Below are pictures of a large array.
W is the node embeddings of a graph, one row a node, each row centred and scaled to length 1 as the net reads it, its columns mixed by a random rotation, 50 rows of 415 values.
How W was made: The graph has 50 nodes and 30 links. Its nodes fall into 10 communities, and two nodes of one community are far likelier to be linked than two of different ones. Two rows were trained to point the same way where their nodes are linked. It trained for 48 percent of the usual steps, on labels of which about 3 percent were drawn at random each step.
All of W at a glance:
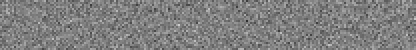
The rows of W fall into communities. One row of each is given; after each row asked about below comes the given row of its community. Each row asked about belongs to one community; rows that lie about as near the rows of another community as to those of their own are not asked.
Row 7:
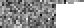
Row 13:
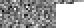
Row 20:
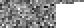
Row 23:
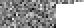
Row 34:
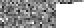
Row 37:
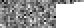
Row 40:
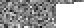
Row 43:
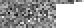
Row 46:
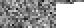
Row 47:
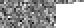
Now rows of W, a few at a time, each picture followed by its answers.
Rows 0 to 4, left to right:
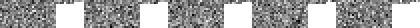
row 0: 13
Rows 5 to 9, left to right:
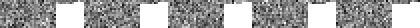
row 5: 7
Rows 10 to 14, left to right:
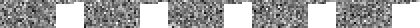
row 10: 47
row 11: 47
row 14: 43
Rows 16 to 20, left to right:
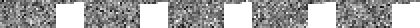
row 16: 37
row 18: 7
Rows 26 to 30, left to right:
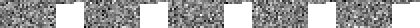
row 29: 20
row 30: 40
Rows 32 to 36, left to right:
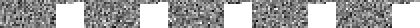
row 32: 7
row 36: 23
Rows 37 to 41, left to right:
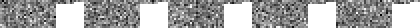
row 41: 47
